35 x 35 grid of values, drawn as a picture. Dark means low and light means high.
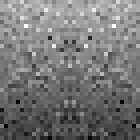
No single row or column stands out from its neighbours. There are no regular stripes. The grain is fine, like static. There is an overall slope up to the top. The left and right halves mirror each other.
